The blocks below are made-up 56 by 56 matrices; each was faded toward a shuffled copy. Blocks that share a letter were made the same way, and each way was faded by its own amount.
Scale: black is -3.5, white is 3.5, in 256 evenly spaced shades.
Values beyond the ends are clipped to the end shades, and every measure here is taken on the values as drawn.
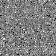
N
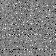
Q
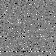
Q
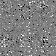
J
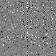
J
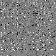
J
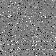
Q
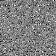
N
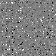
J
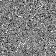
N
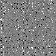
J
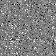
Q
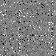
J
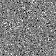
N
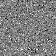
N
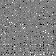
J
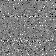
Q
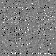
J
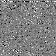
Q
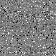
Q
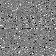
Q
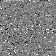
Q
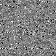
N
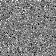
N
